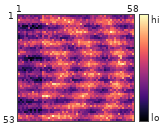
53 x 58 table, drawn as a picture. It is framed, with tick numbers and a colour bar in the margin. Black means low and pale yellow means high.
Concentric rings centre on the middle left. Horizontal stripes repeat 10 times down the table. The right part is higher, past a seam about 20% of the way across. The values follow a bell shape.
